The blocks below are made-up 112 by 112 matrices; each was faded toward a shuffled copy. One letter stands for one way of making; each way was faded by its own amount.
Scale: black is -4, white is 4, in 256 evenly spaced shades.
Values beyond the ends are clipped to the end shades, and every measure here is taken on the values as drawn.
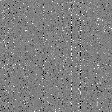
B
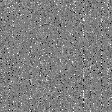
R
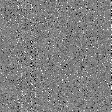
R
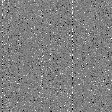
R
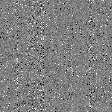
R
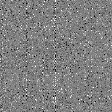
B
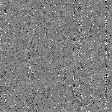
R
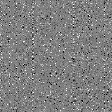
B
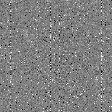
B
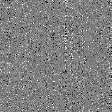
B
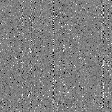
B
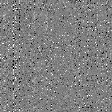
B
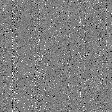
R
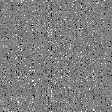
B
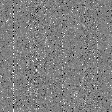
R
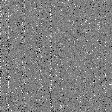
R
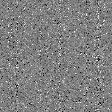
R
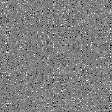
B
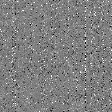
R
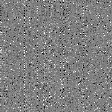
B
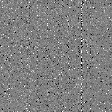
B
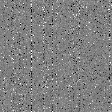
R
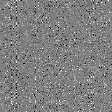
B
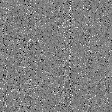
R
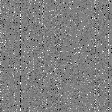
R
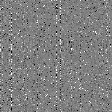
B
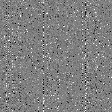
B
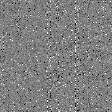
R
